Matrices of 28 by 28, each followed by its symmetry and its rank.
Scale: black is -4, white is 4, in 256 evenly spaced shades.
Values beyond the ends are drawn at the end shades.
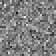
neither, full rank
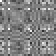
symmetric, rank three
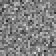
neither, full rank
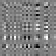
antisymmetric, rank two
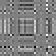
antisymmetric, rank two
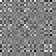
symmetric, rank three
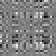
antisymmetric, rank two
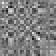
symmetric, rank three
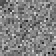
symmetric, full rank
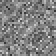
symmetric, full rank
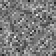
symmetric, full rank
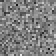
neither, full rank
